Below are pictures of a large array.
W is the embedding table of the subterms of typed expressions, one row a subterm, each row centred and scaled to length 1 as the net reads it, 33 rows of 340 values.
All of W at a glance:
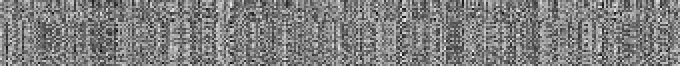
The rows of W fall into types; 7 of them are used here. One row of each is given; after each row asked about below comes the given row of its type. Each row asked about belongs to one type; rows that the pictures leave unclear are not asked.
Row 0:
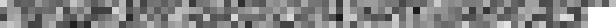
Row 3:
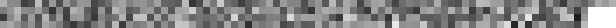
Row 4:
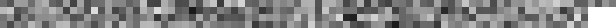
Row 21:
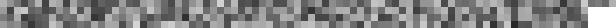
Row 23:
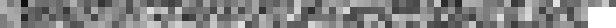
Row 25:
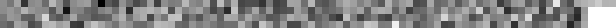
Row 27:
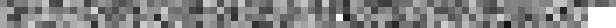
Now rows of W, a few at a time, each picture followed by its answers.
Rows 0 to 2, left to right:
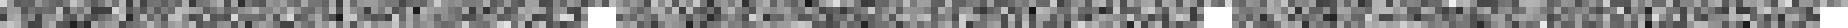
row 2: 4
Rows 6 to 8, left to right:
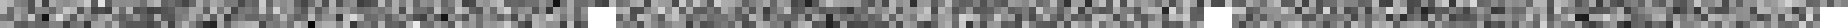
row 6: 21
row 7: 4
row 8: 4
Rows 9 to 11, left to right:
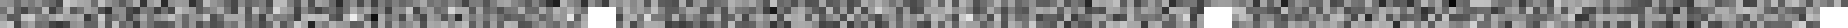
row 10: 3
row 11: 23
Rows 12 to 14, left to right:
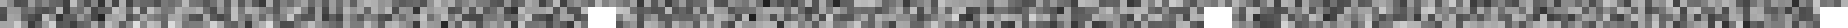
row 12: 0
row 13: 23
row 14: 21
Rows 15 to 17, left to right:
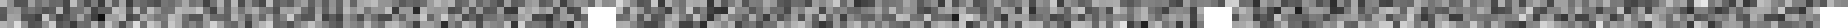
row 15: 0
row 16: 21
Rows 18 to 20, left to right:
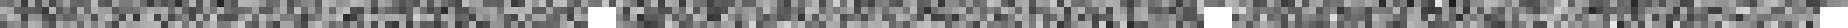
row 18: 23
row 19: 21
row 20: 3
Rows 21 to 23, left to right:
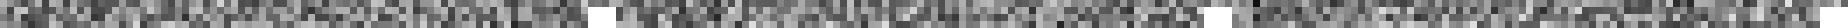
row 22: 0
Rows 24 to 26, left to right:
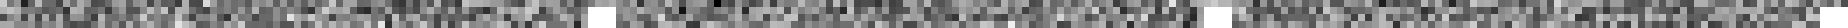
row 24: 3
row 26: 23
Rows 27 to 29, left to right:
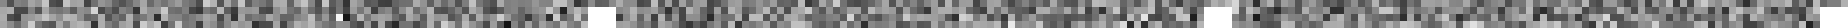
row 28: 3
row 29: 21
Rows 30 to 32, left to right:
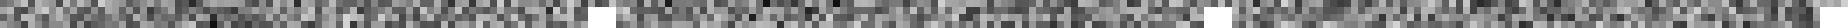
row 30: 4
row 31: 23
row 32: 25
